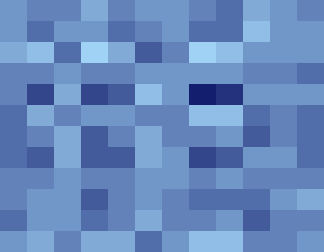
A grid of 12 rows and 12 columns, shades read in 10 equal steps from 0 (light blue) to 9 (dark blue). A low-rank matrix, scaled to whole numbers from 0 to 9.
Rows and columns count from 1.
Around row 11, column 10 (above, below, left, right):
5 4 3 4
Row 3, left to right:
2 1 5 0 2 6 4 0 1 3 3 3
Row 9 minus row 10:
0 1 0 -2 0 0 -1 -1 -2 -1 1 2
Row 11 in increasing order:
2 3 3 3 4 4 4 4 4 5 5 6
